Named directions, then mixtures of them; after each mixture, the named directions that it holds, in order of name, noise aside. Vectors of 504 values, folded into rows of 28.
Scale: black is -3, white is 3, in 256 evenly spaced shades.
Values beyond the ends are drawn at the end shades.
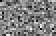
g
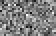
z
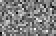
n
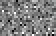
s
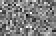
z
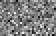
g, s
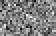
z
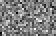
n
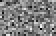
g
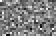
g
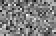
z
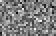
n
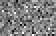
s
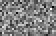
n, z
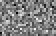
n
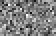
z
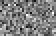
z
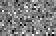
s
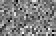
s, z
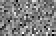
s, z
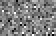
s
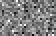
n, s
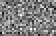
g, n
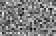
g, n
